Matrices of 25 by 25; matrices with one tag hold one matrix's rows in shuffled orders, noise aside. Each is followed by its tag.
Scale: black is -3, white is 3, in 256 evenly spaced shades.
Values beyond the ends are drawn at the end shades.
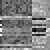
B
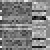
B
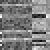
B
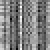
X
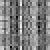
X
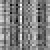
X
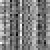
X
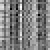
X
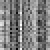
X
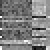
B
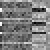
B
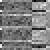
B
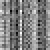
X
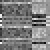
B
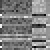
B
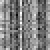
X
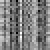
X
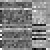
B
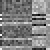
B
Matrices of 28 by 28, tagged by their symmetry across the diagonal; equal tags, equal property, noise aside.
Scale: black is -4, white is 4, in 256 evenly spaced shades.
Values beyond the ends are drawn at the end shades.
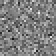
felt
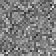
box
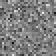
felt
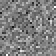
box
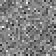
box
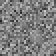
box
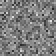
box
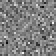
box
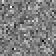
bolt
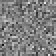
felt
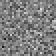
bolt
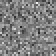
bolt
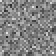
box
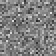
bolt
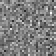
bolt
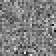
felt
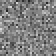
felt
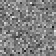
bolt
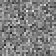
felt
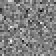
felt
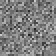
box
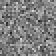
felt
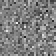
bolt
